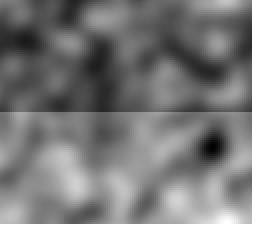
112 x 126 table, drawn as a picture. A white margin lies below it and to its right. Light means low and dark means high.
Histogram: bell-shaped. Seam: horizontal, 50% of the way down, the top part higher. Stripes: none. Lone odd cells: none.
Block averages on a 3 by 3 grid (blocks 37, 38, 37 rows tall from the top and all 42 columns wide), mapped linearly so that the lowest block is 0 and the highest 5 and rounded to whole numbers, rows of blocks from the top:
544 / 333 / 010
